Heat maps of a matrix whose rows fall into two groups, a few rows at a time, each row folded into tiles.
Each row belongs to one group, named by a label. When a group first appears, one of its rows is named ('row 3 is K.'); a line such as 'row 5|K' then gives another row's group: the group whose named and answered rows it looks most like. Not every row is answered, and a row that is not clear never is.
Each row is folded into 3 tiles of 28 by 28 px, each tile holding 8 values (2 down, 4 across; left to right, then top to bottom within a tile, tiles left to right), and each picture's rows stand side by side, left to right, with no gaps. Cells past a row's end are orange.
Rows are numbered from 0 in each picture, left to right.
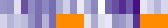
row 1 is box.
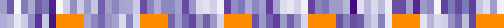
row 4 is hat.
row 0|box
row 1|hat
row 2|hat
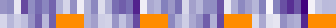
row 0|box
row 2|box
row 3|box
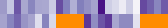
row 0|hat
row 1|hat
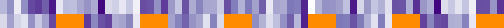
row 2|hat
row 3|box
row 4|hat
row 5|hat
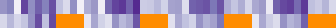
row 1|box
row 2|box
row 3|box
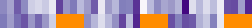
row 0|hat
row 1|box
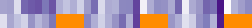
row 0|box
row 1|box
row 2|box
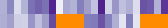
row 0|box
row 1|hat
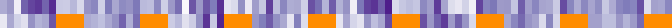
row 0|box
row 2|box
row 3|hat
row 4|box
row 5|hat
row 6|hat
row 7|box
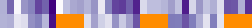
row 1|box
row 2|hat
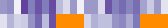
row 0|box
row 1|box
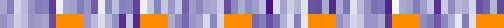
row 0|box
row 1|box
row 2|hat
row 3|hat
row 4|box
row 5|hat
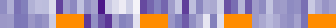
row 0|hat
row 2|hat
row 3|box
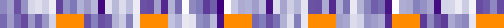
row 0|hat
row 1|hat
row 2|box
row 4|box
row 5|hat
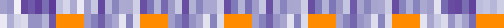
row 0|box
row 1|hat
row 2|hat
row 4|hat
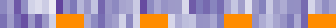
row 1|hat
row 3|box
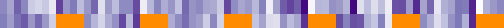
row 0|hat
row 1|box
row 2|hat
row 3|box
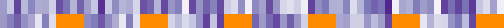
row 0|hat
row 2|box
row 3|hat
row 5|box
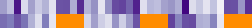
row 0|hat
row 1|box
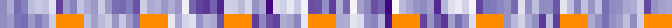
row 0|hat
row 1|box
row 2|box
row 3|hat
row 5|hat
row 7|hat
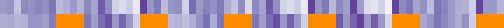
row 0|box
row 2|box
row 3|hat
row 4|hat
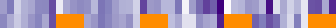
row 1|hat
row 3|hat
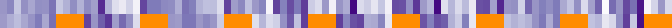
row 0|box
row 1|hat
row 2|hat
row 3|box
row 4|hat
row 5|hat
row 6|box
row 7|box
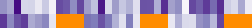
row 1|hat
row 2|box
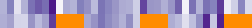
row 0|box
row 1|hat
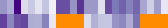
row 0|hat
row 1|box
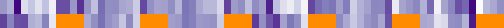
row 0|hat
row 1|hat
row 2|hat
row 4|box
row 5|box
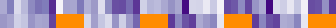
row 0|box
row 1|box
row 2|hat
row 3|hat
